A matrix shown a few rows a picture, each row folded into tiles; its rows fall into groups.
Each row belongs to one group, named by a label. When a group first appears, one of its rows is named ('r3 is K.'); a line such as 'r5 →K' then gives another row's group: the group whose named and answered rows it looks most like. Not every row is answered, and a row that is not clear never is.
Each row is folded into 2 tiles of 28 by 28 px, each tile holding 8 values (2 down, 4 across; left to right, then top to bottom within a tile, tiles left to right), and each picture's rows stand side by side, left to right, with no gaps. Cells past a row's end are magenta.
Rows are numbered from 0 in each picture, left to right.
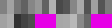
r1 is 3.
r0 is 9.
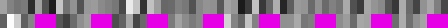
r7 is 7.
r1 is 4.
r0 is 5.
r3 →7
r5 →3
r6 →7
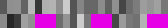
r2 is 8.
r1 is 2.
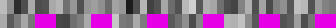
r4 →3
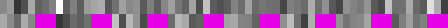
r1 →4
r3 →5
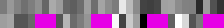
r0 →9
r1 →8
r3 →5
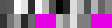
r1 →3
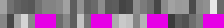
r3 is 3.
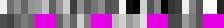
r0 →4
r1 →2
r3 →3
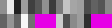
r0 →2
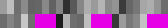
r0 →2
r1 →8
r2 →8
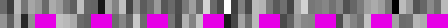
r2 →2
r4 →4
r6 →8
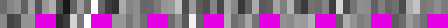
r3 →2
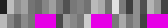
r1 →8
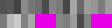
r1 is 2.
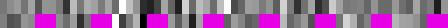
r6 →5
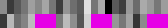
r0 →8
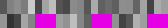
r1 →3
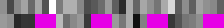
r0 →9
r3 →4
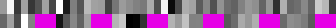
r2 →9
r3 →3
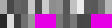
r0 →8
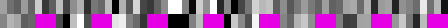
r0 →5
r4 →8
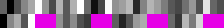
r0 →8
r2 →4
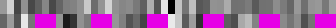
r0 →2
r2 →9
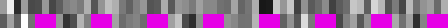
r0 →2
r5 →2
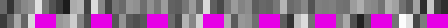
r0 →8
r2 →9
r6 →9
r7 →5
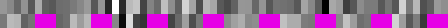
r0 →5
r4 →3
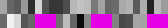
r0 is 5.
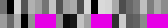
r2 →8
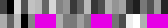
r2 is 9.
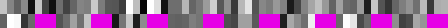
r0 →5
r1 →8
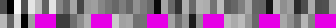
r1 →4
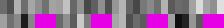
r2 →9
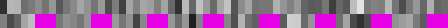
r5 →5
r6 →9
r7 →3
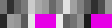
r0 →8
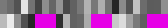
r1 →8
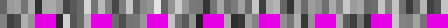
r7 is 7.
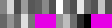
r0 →2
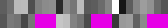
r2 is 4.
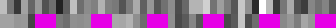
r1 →3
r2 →3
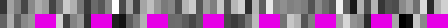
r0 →7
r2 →4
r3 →9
